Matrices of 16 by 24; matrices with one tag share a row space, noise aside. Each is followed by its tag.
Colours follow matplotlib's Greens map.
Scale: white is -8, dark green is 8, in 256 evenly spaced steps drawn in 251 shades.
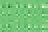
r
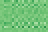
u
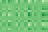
r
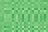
u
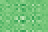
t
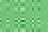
t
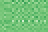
u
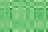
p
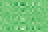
t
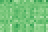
p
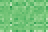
p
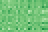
r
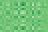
t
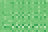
u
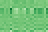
p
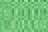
u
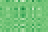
t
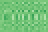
u
